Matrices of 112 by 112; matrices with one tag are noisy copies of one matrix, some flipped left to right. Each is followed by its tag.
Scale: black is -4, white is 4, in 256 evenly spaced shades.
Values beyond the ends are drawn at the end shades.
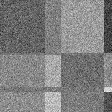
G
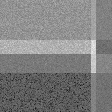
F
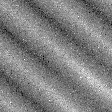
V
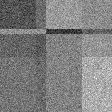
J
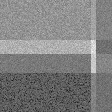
F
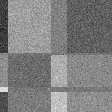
G
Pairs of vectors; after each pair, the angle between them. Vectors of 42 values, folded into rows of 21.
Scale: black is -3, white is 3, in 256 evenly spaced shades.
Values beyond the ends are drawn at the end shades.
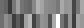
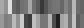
nearly opposite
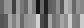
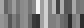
nearly opposite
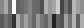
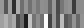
partly opposed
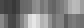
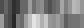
nearly parallel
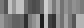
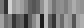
nearly parallel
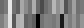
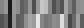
nearly opposite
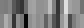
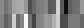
nearly opposite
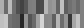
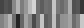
orthogonal
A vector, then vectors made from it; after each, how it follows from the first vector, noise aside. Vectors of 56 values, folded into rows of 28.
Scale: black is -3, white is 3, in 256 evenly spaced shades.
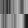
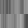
shrunk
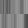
shrunk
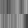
shrunk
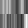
negated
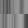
shrunk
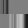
partly zeroed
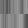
shrunk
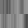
shrunk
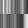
negated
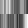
negated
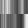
negated
